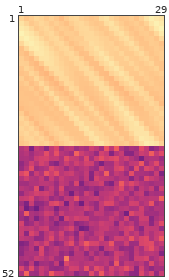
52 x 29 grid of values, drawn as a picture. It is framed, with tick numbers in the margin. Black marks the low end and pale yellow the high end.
The table splits into 2 rows of 1 panel. Panel 1,1: very high, slanting down to the right, faint in contrast. Panel 2,1: middling, fine-grained.
